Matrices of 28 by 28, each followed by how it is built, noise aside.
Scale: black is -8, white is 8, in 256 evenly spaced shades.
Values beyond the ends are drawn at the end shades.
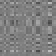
low rank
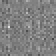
low rank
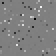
sparse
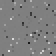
sparse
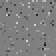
sparse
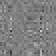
low rank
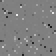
sparse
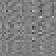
low rank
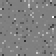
sparse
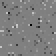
sparse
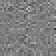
low rank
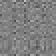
low rank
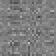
low rank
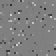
sparse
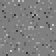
sparse
